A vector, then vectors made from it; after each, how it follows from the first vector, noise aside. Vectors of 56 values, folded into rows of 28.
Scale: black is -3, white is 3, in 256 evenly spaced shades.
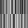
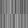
shrunk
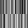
copied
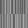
shrunk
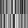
copied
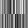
negated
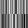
wrapped around
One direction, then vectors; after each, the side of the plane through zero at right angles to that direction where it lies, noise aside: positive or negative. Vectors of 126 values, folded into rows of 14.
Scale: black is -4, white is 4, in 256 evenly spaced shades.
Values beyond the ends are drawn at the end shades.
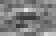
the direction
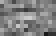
negative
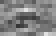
positive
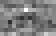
positive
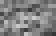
negative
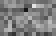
negative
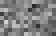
negative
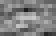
negative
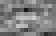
negative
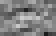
negative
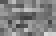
positive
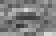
positive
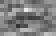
positive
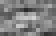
negative
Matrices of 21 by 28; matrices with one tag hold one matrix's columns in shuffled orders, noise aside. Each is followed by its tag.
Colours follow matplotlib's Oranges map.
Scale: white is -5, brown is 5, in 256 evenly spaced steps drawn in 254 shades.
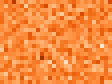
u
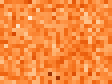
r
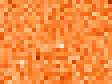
u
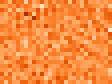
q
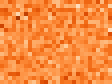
q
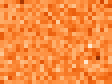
u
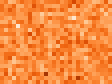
r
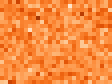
q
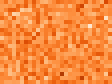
r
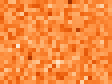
u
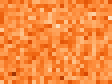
r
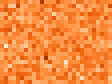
u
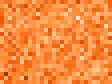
r
